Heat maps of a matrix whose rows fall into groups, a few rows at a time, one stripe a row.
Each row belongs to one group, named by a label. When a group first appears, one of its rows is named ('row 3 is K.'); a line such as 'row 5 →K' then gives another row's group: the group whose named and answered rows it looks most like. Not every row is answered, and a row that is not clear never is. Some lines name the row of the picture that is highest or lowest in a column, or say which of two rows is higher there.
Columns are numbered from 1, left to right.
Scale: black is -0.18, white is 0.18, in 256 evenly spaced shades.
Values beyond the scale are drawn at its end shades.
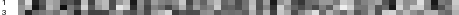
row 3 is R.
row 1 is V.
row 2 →V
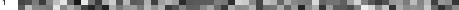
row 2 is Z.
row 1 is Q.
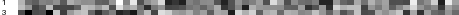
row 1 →Z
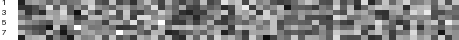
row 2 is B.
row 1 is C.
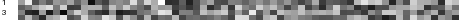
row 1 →Z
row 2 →B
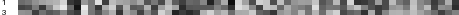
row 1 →B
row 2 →Q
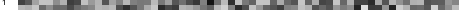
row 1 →B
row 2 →C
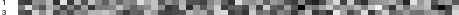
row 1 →B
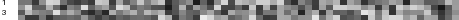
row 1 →B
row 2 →V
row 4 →R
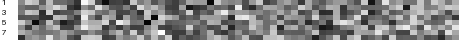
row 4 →Q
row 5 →V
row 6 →C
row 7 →Z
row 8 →B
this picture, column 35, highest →1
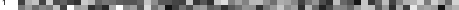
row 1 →C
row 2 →Z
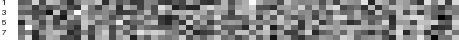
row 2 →R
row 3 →Q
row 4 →V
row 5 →C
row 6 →V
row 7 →B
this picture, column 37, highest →3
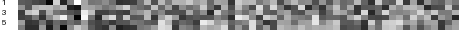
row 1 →Q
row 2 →B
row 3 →C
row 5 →R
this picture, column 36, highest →4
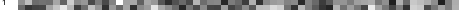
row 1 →Z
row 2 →B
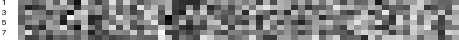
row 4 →Z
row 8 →R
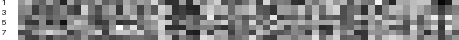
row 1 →V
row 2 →R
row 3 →R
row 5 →R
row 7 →B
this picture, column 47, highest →1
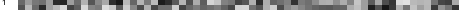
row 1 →V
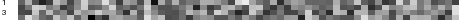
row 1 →Q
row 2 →C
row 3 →C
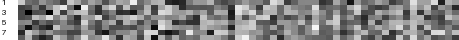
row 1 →Z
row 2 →Q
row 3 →Q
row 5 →R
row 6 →Q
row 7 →C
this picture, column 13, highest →8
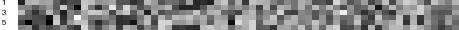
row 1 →C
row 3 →V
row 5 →Q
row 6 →R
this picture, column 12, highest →3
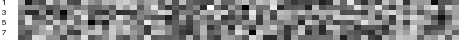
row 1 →B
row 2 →Z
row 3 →R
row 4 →V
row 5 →Z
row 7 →B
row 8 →C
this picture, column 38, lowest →2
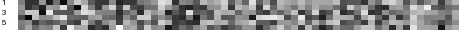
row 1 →R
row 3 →C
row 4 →B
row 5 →R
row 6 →Z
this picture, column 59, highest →2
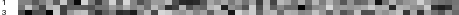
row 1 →R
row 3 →Q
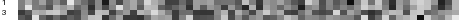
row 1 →Z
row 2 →Z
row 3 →B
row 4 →C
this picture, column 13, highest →3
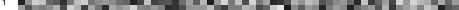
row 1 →C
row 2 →Z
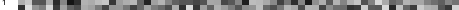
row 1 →V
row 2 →C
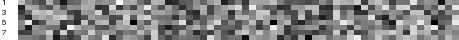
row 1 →V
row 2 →C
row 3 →B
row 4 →B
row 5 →V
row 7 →B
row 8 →V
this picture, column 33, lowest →8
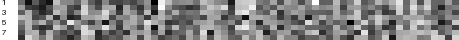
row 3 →Q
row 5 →Z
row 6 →Q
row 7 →C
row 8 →C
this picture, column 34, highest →2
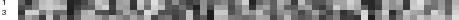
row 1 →B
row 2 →B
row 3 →C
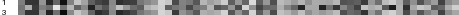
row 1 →R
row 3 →R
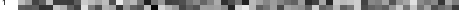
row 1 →V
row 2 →Q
